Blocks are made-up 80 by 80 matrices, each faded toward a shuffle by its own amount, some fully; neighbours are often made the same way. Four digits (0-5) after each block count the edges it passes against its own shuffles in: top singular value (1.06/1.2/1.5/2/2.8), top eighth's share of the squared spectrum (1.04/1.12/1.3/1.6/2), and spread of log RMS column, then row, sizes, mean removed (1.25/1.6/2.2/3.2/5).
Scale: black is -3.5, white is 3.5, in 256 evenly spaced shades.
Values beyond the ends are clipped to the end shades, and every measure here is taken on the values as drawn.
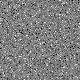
0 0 0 0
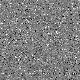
1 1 0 2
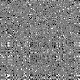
4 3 2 2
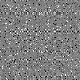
4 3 2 2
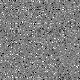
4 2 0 1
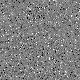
2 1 0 0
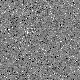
2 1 0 0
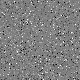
0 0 0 0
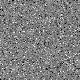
3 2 0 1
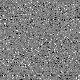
2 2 0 1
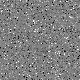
0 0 0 1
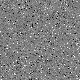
0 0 0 0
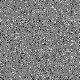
1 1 1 1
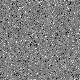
0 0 0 0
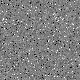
0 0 0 0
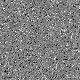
0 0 0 0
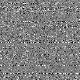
3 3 0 3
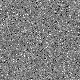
0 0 0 0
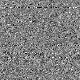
1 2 0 3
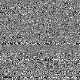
2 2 0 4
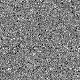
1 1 0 2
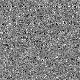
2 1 0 2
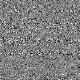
1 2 0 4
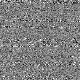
1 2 0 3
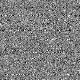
1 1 0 3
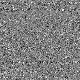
0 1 0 2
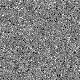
0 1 0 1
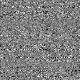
1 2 0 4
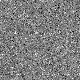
0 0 0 1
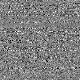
1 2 0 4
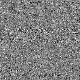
0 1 0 2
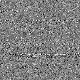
1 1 0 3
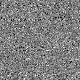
0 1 0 2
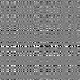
5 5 3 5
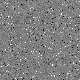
2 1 0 0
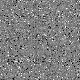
3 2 0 1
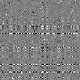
5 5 2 3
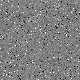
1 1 0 0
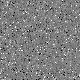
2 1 0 0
